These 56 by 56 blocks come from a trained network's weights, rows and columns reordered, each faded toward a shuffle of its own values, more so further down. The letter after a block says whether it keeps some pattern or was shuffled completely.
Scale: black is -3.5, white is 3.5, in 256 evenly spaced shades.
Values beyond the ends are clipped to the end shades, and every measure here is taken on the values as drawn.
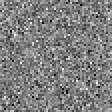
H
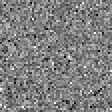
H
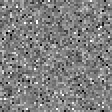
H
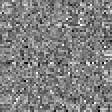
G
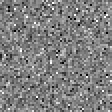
H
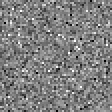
H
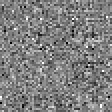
G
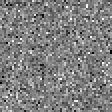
H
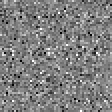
G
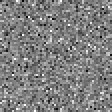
H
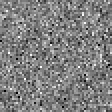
H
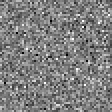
H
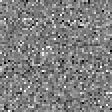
G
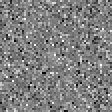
H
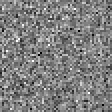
G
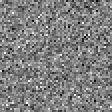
H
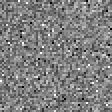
H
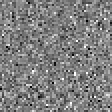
G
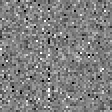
G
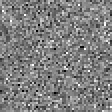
H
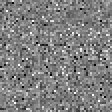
G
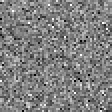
H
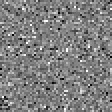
G
